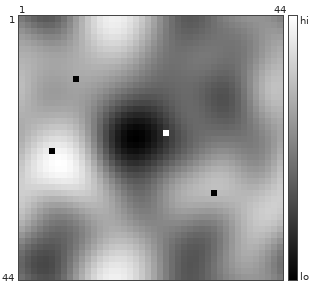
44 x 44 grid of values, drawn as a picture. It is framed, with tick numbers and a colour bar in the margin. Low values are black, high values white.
The ninth with the lowest average is the centre. Four lone cells stand out: one far higher and three far lower than their neighbours. The ninth with the highest average is the middle left.
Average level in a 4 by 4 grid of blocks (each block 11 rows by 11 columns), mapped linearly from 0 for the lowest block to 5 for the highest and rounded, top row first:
3 4 1 2
4 0 0 2
5 2 2 4
1 4 1 3
